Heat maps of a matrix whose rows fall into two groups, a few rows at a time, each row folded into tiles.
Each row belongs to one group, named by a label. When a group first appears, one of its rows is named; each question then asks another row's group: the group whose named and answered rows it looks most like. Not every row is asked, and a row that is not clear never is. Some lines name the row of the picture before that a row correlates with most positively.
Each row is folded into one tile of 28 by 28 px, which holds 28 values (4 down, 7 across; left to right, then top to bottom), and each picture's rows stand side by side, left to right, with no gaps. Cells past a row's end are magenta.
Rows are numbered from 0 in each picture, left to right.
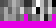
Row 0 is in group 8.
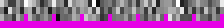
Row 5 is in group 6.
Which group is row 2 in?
6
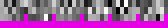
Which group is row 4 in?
6
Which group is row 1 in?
6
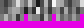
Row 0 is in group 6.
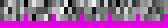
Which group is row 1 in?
6
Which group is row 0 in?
8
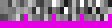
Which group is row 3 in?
6
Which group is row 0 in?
6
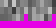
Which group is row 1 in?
8
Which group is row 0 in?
6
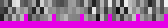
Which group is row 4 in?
6
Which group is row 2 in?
8
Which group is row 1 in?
6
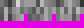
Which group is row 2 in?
8
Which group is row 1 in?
6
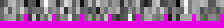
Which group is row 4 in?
6
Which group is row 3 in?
6
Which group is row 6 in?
6
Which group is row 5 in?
8
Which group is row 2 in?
8
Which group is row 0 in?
8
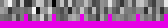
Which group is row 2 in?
6
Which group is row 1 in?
8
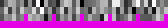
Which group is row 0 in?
8
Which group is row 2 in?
8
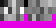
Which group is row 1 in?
6
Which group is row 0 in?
8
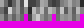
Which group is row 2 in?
8
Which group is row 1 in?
8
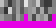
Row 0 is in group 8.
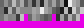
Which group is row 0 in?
6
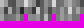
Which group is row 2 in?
8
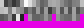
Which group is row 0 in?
6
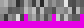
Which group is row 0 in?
6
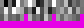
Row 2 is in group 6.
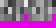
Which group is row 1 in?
8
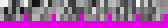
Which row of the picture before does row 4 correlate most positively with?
0
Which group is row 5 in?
6
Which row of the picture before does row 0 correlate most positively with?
0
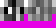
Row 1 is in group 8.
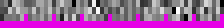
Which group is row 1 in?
8
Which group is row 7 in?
8
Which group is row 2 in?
6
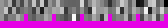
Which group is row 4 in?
8
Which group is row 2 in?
6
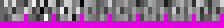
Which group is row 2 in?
8
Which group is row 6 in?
8
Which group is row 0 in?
6
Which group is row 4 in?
8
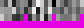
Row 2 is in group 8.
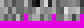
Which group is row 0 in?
6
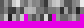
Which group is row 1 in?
6
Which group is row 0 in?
6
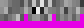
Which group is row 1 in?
6
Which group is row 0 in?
6
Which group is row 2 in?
8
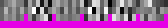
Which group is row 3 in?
8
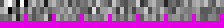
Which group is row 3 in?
6
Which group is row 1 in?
6
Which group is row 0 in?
8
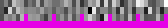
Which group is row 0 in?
6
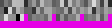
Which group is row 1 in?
6
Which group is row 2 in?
6
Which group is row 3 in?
8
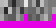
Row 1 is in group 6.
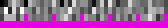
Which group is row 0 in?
8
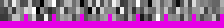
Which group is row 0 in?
6
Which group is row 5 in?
6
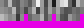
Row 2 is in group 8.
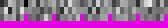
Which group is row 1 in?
6
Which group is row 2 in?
6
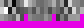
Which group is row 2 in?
6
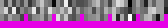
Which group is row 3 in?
8
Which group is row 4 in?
6
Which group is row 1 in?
8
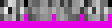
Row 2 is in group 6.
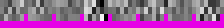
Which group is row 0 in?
6
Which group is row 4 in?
6
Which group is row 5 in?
8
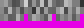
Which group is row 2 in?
8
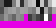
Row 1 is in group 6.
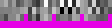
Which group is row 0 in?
6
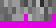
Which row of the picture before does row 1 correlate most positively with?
3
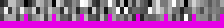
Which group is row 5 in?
6
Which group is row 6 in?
6
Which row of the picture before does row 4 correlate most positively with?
1
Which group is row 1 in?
8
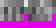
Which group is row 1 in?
6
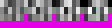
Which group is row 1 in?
8
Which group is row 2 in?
8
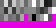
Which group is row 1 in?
6
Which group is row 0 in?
6
